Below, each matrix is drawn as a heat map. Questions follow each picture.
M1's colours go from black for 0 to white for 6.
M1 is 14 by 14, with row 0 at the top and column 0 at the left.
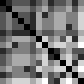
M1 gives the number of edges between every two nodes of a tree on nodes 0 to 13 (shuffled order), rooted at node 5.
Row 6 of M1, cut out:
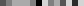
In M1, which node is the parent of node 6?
12
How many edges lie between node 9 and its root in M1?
3
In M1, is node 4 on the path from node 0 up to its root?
no
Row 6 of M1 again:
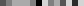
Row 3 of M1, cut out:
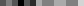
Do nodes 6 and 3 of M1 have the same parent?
no
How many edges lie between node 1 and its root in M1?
2
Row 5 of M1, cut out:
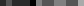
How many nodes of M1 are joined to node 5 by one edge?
4
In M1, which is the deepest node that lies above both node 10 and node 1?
0
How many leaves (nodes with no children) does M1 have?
7
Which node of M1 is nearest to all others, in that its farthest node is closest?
0
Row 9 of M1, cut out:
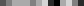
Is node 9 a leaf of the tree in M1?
no
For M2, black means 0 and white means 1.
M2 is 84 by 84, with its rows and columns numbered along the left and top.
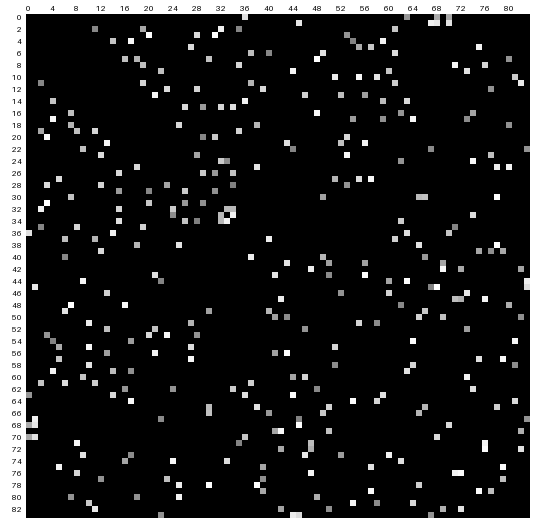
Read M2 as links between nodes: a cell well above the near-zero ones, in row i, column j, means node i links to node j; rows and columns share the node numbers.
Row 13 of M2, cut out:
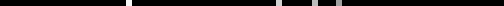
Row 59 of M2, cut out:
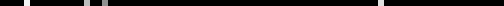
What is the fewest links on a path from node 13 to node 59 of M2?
4
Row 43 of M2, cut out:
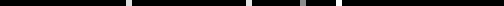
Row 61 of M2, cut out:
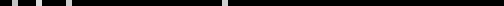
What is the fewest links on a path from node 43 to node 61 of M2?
4
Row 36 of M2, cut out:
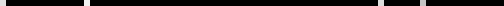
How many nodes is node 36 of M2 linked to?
4
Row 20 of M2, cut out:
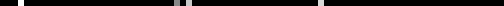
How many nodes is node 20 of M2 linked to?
4
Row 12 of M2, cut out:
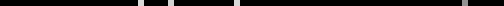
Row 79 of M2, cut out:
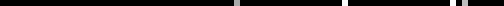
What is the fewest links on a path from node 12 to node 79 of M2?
2
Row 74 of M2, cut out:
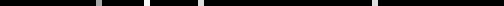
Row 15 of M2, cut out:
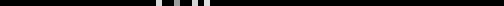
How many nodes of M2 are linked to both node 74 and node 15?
0
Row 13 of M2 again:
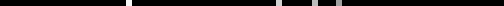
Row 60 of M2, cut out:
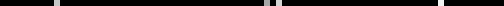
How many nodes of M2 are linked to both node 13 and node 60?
1
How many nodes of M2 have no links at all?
0
